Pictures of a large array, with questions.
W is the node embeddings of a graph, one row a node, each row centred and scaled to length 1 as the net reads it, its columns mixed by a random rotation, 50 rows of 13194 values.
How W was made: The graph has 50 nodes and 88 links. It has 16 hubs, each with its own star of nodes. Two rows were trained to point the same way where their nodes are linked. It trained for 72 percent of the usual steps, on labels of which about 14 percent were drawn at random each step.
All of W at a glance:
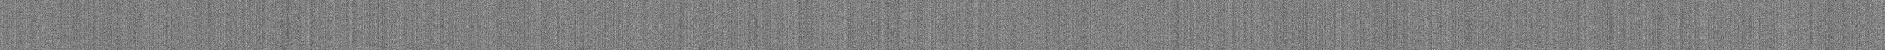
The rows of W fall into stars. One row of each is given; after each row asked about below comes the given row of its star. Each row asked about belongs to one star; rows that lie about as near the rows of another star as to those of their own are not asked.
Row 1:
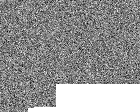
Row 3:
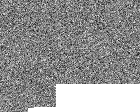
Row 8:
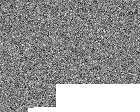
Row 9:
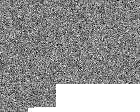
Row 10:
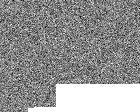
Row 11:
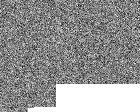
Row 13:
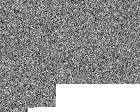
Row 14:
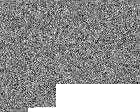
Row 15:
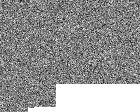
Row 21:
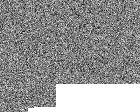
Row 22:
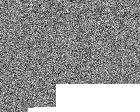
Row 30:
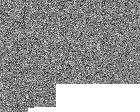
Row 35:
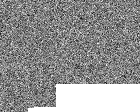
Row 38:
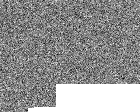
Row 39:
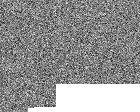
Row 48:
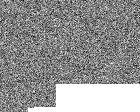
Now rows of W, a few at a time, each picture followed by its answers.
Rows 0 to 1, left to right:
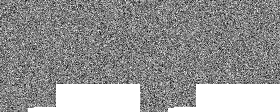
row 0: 11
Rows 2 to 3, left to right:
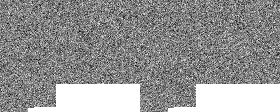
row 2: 22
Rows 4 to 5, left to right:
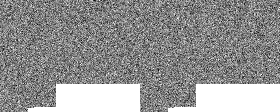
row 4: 3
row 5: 10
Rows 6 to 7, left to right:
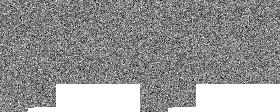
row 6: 3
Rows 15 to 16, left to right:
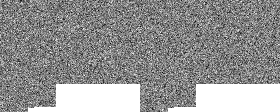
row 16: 21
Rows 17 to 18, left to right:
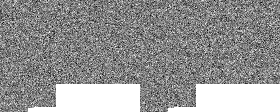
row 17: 10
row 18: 14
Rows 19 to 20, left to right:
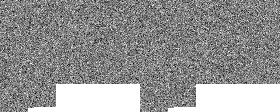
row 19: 30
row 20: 35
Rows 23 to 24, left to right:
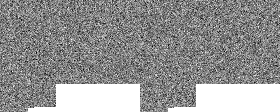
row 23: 39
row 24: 48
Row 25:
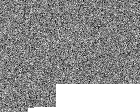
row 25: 30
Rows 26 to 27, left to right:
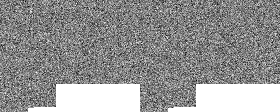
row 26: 30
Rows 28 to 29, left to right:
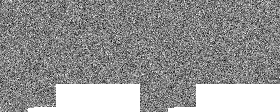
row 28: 8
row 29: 39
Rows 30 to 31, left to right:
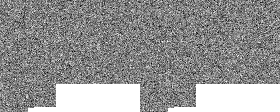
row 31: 14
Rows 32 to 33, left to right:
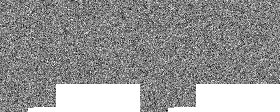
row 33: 38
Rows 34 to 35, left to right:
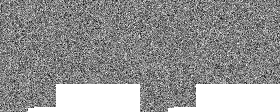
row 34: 1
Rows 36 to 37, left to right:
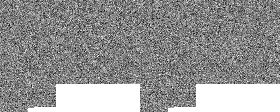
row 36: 8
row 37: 10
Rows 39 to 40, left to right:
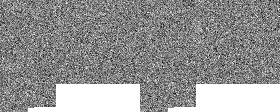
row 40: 11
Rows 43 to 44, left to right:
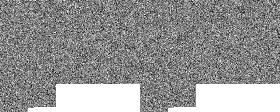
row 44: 9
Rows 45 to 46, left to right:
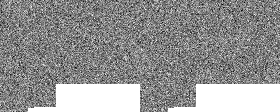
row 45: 1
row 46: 13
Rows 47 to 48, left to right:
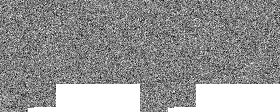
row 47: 11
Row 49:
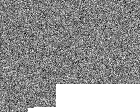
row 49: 14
